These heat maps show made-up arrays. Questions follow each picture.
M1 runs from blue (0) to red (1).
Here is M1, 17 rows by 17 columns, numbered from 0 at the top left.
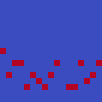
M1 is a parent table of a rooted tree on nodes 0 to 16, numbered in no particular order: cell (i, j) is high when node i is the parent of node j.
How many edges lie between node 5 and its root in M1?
4
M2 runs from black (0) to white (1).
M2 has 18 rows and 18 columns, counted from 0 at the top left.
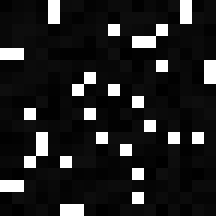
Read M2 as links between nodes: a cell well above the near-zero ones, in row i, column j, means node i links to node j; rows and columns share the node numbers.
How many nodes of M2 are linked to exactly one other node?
4
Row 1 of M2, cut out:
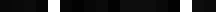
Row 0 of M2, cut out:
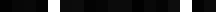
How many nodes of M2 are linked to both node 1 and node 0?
2
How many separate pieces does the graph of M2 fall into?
3
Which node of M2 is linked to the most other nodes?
node 11
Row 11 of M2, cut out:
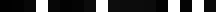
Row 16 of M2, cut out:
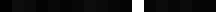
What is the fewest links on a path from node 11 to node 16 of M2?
1
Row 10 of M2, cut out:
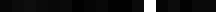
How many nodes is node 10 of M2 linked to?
1
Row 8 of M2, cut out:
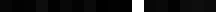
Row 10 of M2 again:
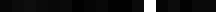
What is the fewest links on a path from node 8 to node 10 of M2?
4
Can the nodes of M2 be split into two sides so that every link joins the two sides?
no
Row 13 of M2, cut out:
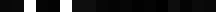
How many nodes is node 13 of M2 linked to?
2
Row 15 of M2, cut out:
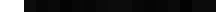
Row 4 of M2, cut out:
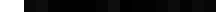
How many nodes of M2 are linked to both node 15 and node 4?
2
